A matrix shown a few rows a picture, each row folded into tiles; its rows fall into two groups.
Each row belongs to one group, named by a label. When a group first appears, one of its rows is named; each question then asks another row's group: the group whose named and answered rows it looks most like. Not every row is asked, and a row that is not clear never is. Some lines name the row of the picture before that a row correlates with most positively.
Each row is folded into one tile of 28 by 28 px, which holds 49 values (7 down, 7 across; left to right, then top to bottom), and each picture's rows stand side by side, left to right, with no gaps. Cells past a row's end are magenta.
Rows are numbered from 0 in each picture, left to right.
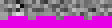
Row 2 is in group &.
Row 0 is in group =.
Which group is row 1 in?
=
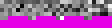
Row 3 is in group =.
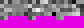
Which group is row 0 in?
=
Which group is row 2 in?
=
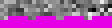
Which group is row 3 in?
&
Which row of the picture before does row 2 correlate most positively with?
2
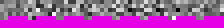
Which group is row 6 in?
&
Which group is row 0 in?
&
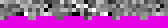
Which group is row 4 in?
&
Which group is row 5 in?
=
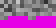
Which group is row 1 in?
=
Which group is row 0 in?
&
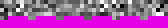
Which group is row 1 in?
=
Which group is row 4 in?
&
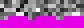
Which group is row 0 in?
=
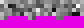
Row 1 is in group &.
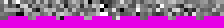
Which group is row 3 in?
=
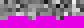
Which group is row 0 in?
=
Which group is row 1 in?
=
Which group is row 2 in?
&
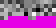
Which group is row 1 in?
&
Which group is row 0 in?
=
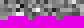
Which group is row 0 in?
=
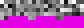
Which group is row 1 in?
=
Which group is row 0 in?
&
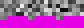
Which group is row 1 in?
&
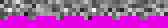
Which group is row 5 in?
&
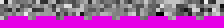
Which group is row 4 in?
=
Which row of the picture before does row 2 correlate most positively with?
5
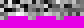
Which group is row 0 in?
=
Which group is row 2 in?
&
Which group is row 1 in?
=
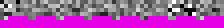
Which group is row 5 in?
&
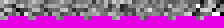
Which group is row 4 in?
&
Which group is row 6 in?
=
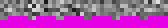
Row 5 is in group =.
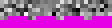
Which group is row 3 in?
=
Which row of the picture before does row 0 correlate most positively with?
2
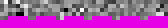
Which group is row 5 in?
=
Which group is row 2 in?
&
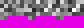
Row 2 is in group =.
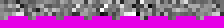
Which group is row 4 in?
=
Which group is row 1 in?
&
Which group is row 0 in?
=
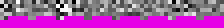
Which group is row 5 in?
&
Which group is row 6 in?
=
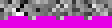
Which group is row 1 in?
&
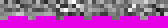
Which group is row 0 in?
=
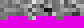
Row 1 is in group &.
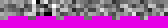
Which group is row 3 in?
&
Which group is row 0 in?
&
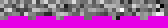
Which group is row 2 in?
&
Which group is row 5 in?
=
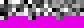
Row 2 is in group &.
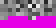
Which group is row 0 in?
=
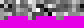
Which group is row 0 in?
&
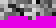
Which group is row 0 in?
&
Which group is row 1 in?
=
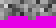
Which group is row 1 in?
=
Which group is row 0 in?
&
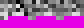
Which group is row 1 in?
=
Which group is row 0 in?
=
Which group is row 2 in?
=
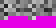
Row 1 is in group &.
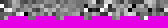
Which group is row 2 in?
=
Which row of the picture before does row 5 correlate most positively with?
1
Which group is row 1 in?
&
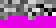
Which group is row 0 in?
=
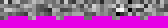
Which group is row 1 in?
&
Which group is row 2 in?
=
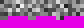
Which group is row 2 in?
&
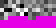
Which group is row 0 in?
&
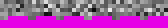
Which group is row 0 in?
=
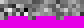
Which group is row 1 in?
&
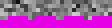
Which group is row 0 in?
=
